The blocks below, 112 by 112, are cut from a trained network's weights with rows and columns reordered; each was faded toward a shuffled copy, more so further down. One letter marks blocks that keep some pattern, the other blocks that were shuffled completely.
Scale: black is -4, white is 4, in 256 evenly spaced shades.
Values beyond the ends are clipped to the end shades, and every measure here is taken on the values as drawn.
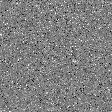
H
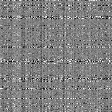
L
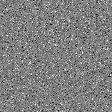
H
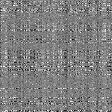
L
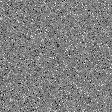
H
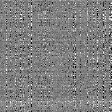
L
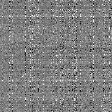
L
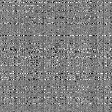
L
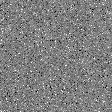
H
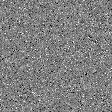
H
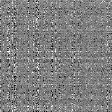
L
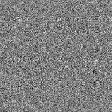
L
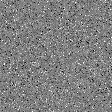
H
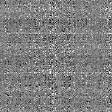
L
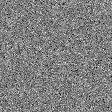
H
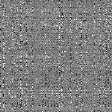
L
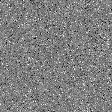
H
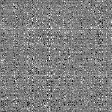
L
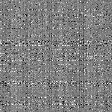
L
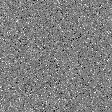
H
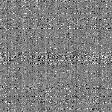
L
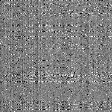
L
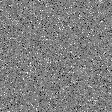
H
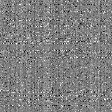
L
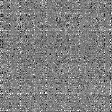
L
